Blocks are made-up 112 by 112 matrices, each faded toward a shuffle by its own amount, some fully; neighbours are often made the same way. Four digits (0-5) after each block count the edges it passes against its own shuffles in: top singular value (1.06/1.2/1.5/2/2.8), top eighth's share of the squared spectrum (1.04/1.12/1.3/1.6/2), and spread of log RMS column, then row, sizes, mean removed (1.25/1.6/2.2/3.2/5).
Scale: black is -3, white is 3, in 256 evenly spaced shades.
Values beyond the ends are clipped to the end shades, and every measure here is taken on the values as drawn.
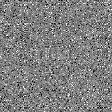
4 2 2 1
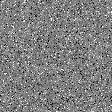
2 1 0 0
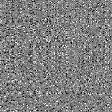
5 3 2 2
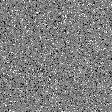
2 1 0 0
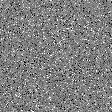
0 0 0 0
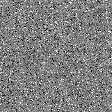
0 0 0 0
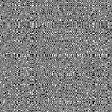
5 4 3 3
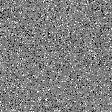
3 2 1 0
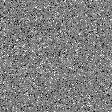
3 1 0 0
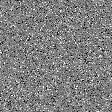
2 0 0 0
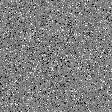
2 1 0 0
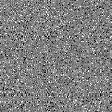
4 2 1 1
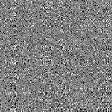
4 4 3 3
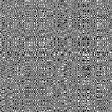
5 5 4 4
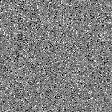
3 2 1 0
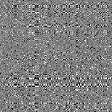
5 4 3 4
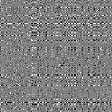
5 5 3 4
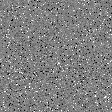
2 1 0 0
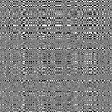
5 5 4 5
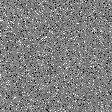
1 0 0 0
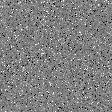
0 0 0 0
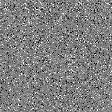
4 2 1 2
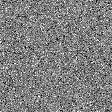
0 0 0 0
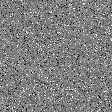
0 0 0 0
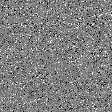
1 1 0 1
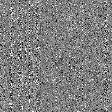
2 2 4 0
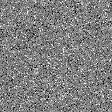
0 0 1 0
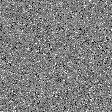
0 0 0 0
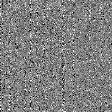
1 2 3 0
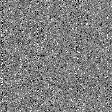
1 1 2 0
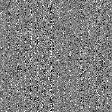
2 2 4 0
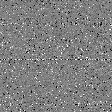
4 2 0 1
